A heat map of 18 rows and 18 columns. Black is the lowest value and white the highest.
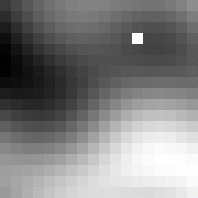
There is an overall slope up to the bottom right. The ninth with the highest average is the bottom right. A single lone cell is far higher than the cells round it.
